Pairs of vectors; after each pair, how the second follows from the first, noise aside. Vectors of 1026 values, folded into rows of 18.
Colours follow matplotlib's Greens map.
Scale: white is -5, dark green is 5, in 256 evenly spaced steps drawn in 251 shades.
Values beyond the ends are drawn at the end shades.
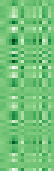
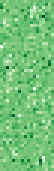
shuffled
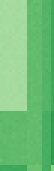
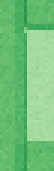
wrapped around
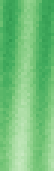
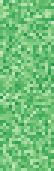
shuffled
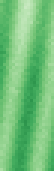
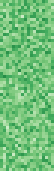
shuffled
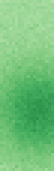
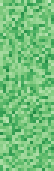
shuffled
